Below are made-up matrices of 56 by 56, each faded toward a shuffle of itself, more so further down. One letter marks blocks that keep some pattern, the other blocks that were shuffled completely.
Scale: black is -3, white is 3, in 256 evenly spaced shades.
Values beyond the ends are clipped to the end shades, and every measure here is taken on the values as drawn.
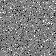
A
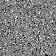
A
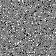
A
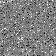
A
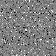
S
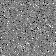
A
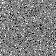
S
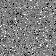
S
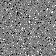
A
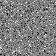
S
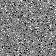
A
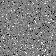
A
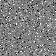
S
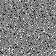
A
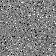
S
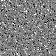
S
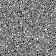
A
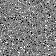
A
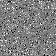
S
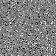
S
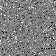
S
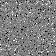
S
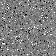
A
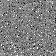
A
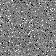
A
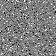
A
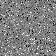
A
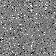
S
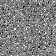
A
